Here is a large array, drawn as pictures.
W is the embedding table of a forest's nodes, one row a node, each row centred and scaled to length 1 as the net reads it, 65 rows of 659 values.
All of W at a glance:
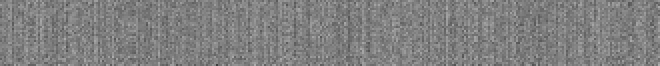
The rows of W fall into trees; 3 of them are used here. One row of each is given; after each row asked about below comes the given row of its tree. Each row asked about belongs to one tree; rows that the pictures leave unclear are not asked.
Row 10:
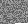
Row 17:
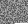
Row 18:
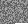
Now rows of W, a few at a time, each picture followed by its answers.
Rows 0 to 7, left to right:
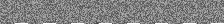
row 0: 17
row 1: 10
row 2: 18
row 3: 18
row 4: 18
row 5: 18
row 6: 18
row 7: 17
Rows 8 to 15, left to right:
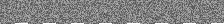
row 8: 17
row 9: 10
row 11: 18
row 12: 10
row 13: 18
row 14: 18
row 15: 10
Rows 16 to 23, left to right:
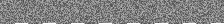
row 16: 10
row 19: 17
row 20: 18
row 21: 17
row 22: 17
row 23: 17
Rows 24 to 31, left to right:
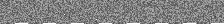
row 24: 17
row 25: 17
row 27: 18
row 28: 17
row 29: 18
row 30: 17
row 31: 17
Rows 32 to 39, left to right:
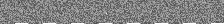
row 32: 18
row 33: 17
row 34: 18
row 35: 18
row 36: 17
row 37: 17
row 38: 17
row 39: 10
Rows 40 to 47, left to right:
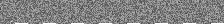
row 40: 10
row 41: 17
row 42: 18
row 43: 18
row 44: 18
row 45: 17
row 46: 10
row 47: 18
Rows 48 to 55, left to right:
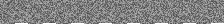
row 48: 18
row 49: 10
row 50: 18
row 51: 18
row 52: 10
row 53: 18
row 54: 18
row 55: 17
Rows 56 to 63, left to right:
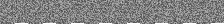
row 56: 17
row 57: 17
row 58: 10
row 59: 10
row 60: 10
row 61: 18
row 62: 18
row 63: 17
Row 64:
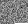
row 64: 17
